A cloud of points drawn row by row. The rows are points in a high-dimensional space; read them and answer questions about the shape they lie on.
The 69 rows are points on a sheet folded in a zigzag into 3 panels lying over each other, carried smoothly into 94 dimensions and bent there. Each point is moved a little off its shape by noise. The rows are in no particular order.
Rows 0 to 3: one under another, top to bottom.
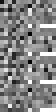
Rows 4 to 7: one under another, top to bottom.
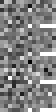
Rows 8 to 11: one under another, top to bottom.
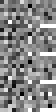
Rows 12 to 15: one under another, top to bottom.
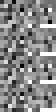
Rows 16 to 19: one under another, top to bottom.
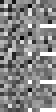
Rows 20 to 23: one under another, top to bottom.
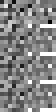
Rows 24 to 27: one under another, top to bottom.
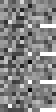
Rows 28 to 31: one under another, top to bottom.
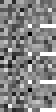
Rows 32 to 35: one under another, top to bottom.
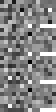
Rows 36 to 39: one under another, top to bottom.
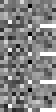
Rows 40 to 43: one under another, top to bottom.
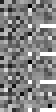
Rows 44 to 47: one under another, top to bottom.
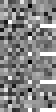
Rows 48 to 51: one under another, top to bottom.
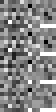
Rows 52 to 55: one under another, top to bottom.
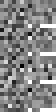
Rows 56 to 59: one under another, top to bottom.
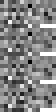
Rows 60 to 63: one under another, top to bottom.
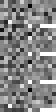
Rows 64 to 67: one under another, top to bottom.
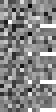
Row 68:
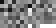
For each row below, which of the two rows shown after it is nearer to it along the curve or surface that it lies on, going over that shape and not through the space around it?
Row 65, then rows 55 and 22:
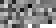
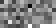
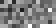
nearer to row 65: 55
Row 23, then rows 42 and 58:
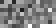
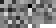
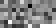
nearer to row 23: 58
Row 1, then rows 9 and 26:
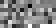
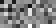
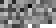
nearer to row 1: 26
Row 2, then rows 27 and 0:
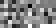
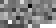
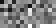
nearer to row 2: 0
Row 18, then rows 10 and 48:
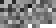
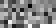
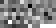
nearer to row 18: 10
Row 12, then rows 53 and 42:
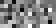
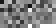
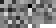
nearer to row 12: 53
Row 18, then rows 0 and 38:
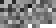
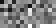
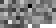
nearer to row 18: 38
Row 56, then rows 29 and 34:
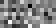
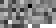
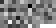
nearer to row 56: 34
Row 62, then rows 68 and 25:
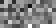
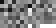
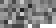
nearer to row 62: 68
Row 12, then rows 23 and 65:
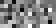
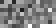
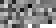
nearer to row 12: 23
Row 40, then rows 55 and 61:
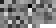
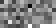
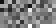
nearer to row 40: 61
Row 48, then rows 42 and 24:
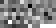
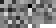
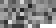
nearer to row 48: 42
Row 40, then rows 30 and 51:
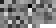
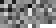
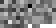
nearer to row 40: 30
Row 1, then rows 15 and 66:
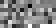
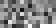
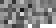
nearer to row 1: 15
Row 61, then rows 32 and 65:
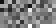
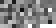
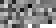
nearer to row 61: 65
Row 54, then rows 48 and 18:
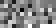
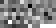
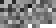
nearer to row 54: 18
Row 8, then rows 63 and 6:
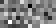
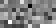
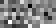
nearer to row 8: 6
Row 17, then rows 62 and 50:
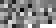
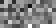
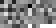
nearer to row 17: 62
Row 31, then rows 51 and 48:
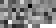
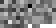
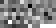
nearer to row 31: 51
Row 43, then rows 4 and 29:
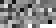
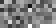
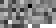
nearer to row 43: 29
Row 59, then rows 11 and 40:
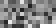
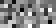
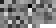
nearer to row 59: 11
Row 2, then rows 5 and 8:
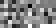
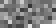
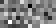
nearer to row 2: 8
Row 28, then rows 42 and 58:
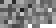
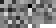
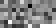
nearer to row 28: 58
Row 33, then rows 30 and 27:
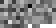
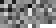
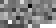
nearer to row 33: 27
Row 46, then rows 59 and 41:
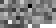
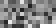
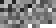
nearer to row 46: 41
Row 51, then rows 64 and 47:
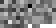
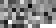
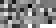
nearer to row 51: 64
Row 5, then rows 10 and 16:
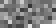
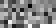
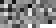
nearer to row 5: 10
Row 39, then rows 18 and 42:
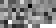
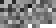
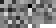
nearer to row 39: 18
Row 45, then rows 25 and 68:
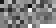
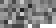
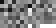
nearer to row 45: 68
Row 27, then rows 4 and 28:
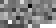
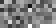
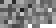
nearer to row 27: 4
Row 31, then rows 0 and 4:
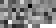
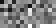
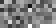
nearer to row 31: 4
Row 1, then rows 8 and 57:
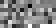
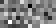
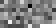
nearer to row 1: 57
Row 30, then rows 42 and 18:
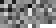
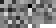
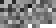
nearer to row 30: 42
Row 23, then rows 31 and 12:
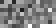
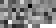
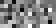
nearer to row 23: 12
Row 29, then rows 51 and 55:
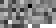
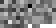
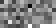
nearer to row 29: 51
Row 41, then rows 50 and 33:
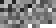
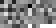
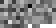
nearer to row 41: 33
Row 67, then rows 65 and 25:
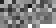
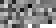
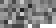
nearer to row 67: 65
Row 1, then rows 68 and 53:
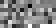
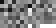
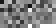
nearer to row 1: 53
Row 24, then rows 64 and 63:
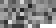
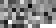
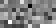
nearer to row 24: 64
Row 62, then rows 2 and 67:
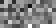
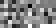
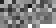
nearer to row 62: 67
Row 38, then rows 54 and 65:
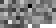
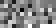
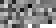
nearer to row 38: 65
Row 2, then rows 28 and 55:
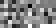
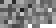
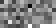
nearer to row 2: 55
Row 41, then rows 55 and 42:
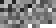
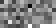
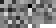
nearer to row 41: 55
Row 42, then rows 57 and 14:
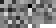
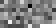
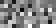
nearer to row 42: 57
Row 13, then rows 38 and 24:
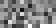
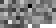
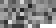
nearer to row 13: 24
